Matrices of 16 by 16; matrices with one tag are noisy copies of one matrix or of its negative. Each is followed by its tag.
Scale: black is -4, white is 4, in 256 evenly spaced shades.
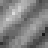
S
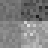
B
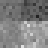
B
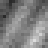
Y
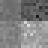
B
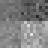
B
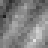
Y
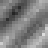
S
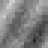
Y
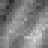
Y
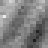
Y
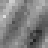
Y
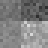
B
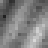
Y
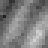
Y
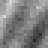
Y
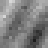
Y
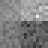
B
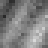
Y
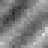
S
